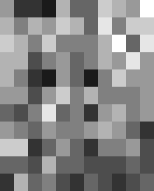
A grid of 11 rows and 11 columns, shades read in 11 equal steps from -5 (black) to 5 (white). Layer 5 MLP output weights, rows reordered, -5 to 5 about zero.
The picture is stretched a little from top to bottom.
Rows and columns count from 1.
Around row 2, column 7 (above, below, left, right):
-1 0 2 4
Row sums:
2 19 18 10 -4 7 1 1 -2 -13 -16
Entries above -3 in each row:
8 11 11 11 8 11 10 10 9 11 8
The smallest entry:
-4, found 3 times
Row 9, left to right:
3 3 -3 -1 1 -1 -3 0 0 1 -2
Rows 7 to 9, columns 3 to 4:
0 4 / -1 1 / -3 -1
